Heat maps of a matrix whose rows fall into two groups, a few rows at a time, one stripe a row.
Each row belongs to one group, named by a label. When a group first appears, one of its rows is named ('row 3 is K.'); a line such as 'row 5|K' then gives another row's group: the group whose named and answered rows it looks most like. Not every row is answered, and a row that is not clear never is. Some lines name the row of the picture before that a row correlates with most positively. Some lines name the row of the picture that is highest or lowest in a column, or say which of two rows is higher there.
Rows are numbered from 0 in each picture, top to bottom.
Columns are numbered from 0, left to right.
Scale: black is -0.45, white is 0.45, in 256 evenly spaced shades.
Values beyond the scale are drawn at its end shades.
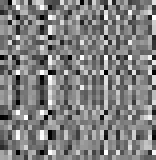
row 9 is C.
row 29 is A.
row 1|C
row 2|A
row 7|C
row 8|A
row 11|A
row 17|A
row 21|A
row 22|C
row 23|A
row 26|C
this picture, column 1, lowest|23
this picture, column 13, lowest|14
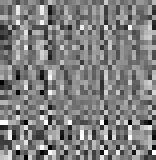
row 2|C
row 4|C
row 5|A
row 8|C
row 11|C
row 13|A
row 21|C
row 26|A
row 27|A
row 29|C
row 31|A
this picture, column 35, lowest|24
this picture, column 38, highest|30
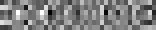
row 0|A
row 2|C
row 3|C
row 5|A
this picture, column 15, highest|5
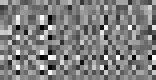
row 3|C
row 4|C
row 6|A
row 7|C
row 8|A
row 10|C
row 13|C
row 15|C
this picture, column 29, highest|11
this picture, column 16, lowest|11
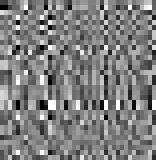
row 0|A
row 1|A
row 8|C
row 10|A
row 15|C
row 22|C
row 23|C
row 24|A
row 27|A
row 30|C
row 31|A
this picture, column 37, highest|1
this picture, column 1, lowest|1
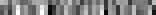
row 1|C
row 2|C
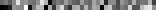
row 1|A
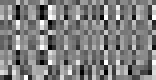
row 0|C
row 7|C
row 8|C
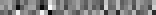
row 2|C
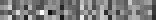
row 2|C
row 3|A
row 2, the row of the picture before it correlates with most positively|2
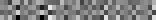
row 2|C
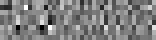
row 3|C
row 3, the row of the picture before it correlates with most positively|2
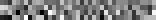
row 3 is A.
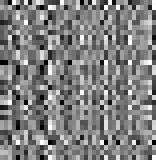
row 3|C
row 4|A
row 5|A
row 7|A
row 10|C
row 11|C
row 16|A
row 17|C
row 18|A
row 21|A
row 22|A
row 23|A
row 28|C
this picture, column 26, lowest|28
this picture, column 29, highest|1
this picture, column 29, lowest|28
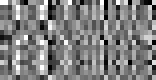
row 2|C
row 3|C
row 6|A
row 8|C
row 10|C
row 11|C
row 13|C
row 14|C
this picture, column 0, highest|0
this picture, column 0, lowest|7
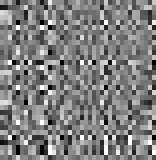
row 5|C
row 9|C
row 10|C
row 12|A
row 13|C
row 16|A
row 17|C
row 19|A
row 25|A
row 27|A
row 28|A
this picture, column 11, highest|20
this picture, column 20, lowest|23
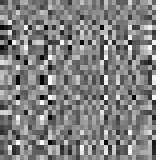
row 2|C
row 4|A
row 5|A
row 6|A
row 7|A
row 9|A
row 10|A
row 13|C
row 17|C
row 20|C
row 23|C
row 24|C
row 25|A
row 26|A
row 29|A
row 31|C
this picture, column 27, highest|8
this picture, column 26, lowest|28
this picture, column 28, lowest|8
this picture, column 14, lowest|8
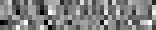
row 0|A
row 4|A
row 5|C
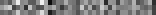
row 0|C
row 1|A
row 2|C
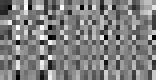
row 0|A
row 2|A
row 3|C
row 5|C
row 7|C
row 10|C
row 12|C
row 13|C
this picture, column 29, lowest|7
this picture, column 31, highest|1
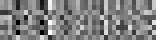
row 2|A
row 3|A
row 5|A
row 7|C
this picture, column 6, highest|2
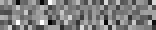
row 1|C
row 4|C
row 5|A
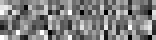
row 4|A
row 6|C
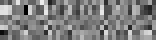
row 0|C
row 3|C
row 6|A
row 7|A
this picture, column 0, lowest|6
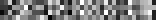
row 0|A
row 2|A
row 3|C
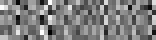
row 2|C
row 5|C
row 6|C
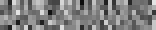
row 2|C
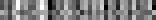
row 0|C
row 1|C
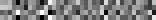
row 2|C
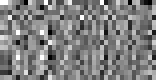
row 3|A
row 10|C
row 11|C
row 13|C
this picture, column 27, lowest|3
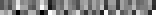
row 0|C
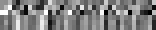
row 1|A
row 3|C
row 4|C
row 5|C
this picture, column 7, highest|1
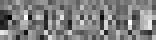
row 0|C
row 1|A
